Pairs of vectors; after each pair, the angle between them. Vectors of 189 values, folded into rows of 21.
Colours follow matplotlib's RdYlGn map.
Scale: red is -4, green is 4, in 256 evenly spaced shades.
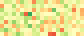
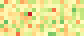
nearly opposite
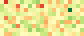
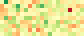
nearly opposite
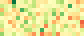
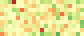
nearly opposite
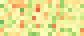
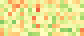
nearly parallel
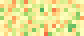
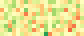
nearly opposite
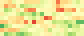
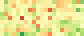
partly aligned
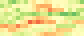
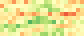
nearly opposite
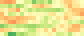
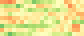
nearly parallel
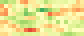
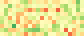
partly opposed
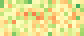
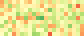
nearly opposite
